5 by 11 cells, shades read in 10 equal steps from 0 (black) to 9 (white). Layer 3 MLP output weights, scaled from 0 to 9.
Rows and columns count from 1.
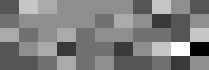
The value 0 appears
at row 4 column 11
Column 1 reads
3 4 6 3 3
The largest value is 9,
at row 4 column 10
